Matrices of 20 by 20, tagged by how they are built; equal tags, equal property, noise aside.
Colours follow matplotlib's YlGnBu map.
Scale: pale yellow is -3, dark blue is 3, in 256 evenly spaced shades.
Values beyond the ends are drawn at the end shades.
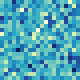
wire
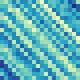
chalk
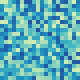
wire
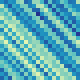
chalk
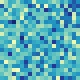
wire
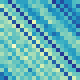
chalk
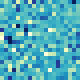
wire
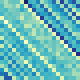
chalk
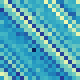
chalk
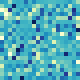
wire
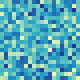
wire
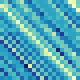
chalk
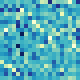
wire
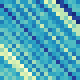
chalk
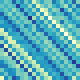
chalk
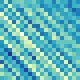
chalk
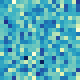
wire
